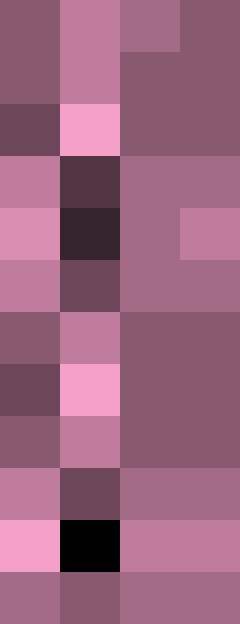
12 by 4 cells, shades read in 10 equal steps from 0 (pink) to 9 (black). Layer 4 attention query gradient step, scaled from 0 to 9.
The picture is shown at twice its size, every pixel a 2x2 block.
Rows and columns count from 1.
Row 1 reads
4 2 3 4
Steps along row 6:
up down same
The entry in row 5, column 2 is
7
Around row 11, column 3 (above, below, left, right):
3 3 9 2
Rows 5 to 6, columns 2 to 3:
7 3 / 5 3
